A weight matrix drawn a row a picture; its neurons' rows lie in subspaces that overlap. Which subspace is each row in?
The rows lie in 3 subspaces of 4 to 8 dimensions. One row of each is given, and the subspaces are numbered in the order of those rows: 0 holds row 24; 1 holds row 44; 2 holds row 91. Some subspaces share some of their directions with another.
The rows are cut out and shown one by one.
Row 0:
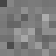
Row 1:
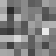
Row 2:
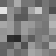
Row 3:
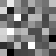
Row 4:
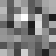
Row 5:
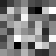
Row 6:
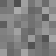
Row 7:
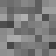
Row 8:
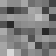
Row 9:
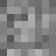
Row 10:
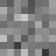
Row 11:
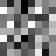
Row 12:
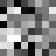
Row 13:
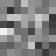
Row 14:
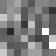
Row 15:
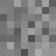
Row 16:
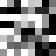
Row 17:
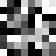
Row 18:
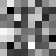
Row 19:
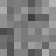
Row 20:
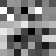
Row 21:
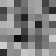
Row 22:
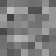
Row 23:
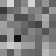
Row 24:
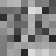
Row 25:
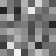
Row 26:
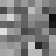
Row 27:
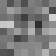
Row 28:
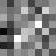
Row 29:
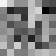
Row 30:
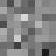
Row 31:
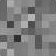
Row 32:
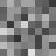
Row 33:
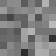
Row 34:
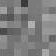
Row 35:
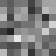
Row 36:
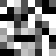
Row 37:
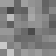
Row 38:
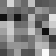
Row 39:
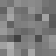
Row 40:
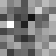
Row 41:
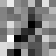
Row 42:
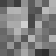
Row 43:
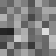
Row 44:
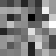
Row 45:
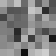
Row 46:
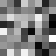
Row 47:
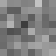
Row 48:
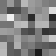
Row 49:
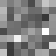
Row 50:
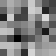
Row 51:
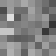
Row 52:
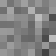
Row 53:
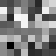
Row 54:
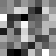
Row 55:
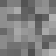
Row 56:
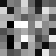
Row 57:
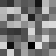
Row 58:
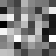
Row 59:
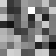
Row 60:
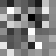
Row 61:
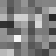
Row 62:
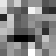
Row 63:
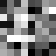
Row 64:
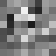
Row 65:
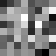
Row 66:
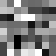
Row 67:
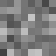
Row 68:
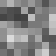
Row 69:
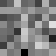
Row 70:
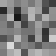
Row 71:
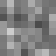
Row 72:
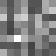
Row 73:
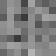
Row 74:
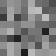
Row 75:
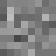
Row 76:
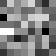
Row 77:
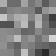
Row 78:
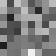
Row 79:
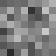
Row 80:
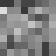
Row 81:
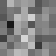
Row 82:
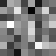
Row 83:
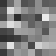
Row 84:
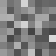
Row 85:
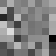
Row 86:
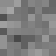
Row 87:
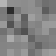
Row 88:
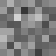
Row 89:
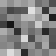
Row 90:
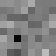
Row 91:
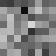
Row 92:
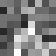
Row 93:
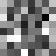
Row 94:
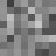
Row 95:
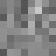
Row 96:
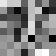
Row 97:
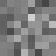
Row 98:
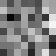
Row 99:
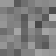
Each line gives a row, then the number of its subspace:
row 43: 1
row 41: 2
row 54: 2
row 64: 2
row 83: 1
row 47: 2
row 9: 2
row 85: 1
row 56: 2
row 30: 2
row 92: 2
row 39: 1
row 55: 2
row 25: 1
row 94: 2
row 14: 1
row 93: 0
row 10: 2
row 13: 1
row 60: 1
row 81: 2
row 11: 2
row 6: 0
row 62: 2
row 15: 0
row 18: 1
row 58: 1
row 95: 2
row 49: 1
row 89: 0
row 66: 2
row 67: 2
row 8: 0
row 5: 1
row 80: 2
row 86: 2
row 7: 1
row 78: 2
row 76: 1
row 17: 2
